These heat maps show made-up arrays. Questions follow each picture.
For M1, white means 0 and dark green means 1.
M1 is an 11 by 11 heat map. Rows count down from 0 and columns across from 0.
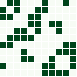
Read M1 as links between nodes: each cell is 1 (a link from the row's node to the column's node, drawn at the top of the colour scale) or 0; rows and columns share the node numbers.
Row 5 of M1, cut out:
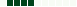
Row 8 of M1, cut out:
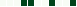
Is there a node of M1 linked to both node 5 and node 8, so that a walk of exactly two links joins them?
yes
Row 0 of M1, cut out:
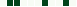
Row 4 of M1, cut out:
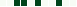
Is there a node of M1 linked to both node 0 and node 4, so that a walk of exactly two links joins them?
yes
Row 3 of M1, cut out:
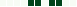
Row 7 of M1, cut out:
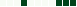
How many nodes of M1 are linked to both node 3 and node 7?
1
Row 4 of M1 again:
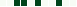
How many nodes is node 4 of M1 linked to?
4
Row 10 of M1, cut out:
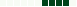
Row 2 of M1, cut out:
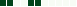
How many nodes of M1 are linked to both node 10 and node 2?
0
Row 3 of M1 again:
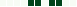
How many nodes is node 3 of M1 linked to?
4
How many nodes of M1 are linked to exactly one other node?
0
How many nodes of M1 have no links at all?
0
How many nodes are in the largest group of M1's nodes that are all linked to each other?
3
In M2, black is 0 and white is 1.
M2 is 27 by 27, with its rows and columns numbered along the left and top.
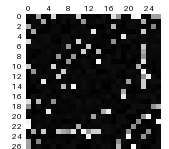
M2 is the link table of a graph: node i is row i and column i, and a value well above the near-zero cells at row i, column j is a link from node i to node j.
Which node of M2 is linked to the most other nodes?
node 23
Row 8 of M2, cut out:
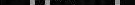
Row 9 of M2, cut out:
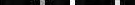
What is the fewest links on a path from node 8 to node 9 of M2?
1
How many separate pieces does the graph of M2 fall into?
3
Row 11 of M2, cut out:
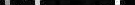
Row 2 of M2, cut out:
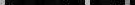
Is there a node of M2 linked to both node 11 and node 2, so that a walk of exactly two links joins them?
no
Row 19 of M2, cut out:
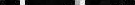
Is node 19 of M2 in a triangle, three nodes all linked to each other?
no
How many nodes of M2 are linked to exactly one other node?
3
